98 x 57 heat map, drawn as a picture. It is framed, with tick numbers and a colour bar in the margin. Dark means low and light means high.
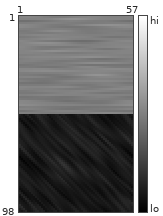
The table splits into 2 rows of 1 panel. Panel 1,1: middling, streaked across, faint in contrast. Panel 2,1: very low, slanting down to the right, faint in contrast.
